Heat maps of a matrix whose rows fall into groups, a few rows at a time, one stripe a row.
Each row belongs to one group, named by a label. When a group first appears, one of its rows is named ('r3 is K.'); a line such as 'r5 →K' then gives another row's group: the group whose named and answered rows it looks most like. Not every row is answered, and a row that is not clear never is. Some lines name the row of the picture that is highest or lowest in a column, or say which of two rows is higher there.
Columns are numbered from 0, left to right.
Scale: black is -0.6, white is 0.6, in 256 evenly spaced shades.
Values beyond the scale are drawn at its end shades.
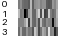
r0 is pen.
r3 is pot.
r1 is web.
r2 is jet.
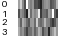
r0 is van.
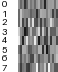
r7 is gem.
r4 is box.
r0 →web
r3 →web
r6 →jet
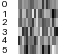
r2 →jet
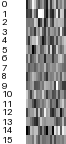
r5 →web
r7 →gem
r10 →box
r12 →jet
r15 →van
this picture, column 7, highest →1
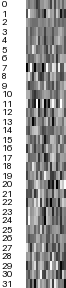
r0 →gem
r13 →web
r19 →jet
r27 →box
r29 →pot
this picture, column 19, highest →20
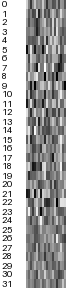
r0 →box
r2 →gem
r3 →gem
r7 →pen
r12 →box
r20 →van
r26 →gem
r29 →box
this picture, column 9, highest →7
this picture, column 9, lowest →8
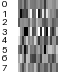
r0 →web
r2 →jet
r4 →box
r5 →web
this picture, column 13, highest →6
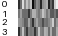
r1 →pot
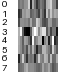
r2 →jet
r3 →pot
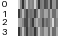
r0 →box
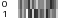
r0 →pen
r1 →van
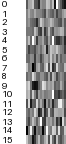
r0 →gem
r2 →pot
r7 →web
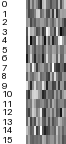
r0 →jet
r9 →box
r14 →van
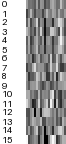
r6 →web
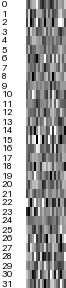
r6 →gem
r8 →web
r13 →pen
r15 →jet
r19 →van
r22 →box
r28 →van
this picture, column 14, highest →14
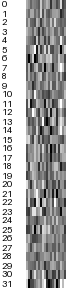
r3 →van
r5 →jet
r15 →van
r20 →box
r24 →gem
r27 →box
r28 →gem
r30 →box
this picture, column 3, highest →12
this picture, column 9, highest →31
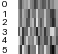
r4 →box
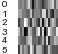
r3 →web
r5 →jet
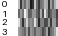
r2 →box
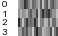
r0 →web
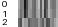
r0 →web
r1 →web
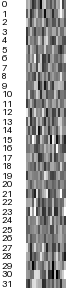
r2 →box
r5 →pen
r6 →van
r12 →box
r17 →van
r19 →jet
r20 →box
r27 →box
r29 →web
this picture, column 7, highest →28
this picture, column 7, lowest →0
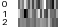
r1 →web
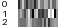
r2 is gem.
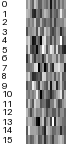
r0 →van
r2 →van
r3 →jet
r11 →van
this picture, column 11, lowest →11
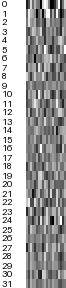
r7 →jet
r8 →box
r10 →jet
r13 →pen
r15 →jet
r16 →pot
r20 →pen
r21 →web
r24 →web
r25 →pen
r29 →pen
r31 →pen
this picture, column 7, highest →16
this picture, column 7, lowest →0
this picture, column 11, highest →1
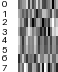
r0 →jet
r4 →box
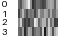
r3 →web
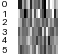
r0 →web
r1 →web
